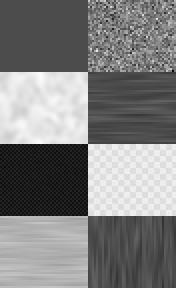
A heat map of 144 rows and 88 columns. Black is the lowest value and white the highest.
It is made of 4 by 2 panels. Panel 1,1: low, flat. Panel 1,2: middling, fine-grained, strong in contrast. Panel 2,1: very high, blotchy, faint in contrast. Panel 2,2: low, streaked across, faint in contrast. Panel 3,1: very low, checkered, faint in contrast. Panel 3,2: very high, checkered, faint in contrast. Panel 4,1: high, streaked across, faint in contrast. Panel 4,2: low, streaked downward, faint in contrast.
